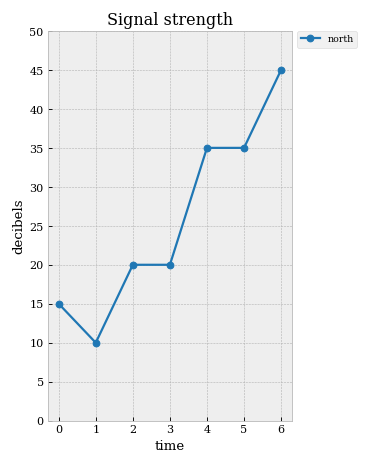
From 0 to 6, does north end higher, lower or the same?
higher
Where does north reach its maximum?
6
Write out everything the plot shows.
Title: Signal strength
x-axis: time, ticks 0 1 2 3 4 5 6
y-axis: decibels, ticks 0 5 10 15 20 25 30 35 40 45 50
Legend: north
Values:
north: 15 10 20 20 35 35 45
